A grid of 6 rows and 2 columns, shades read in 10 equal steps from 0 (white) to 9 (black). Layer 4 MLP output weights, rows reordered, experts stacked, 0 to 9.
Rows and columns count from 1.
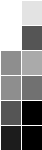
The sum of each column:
22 33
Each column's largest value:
8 9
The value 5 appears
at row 4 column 2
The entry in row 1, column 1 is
0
